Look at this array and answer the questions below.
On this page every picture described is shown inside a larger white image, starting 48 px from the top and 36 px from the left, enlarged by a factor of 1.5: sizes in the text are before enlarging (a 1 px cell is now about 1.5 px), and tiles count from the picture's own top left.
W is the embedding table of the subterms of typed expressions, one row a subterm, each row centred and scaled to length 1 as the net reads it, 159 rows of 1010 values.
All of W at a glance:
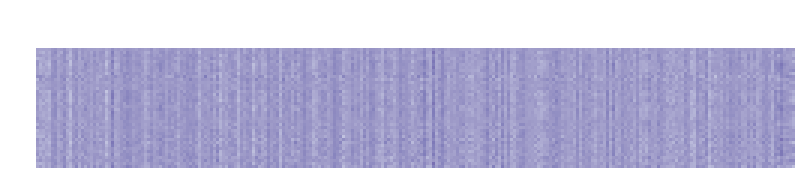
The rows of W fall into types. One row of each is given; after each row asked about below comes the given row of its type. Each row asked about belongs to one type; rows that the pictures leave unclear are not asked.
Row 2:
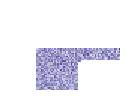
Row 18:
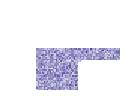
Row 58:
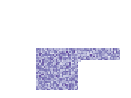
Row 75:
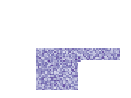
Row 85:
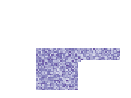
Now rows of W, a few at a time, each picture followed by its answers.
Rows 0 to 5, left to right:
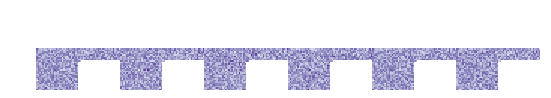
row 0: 75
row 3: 75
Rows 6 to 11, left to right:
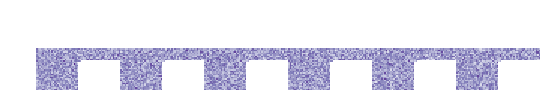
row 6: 75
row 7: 18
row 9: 85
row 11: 58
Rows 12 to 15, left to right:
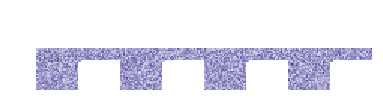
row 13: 58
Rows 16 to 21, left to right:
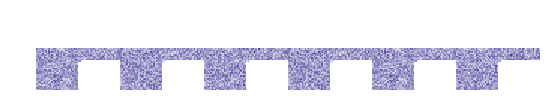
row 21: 18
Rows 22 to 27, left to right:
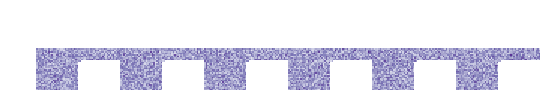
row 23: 58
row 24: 85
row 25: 18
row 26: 75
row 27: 18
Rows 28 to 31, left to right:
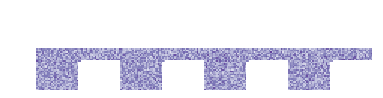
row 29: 75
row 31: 18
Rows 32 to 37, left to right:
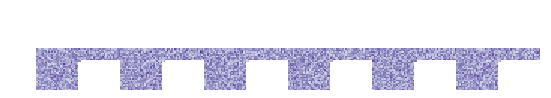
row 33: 18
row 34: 58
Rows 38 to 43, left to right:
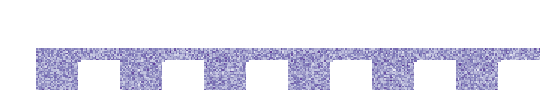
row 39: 85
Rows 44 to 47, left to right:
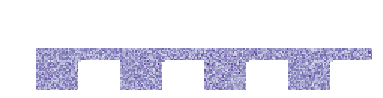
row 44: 58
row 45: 75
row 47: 58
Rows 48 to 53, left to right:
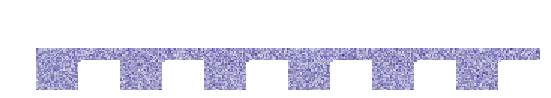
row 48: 75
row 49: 2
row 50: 2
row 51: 18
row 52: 2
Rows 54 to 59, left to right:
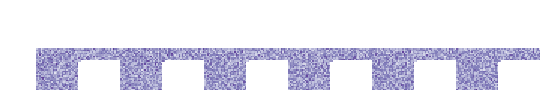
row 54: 58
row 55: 2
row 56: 58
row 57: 18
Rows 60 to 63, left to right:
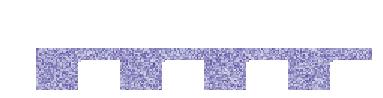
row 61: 85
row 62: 85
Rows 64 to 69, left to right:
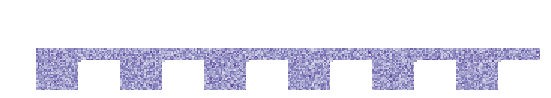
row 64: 85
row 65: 58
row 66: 75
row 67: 58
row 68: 18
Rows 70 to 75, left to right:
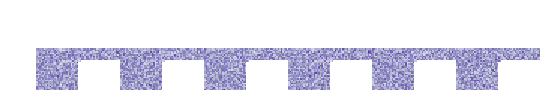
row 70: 58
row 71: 58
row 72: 75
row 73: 18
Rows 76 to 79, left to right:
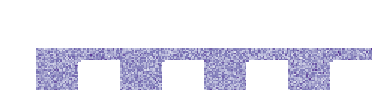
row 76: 18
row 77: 75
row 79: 18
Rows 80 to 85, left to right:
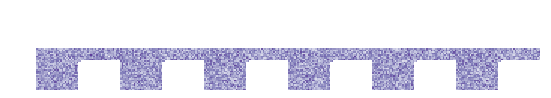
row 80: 18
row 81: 85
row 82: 85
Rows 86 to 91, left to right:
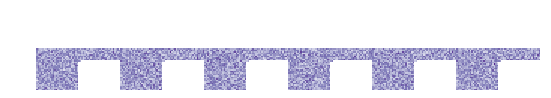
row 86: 75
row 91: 75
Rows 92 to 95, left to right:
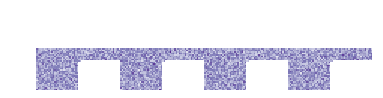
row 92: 75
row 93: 85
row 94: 58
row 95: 18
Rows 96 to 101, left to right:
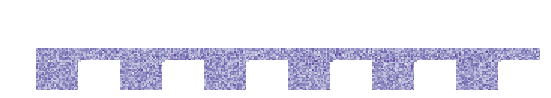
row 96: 58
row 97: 18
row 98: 58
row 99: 2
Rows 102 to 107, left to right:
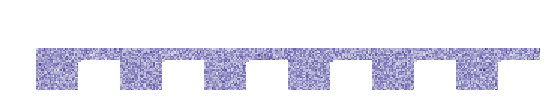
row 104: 18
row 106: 58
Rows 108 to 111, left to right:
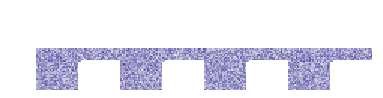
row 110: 75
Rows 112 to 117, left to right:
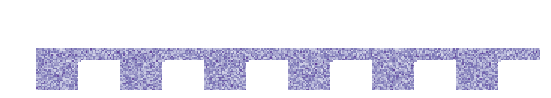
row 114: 75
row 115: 75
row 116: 75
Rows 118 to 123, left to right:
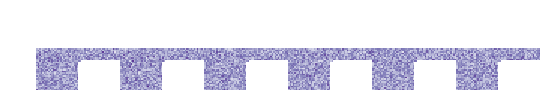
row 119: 75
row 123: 18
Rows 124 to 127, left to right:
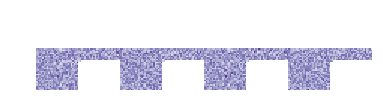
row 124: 58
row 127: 75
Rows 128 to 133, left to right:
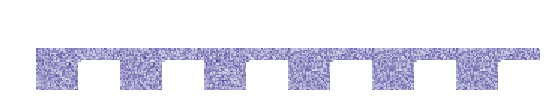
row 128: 85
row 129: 58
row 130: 85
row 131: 75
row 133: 75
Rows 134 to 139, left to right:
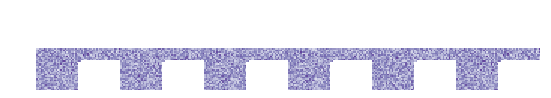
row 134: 2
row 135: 18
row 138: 58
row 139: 2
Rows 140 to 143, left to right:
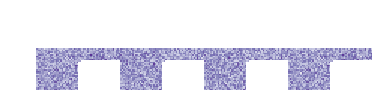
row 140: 18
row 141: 85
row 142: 58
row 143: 18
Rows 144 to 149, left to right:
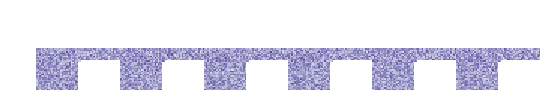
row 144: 58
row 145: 2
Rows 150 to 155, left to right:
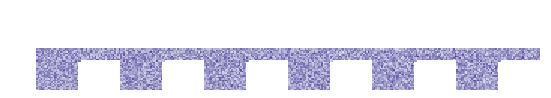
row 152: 75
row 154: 75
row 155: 18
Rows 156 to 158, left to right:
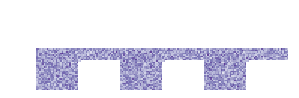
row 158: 58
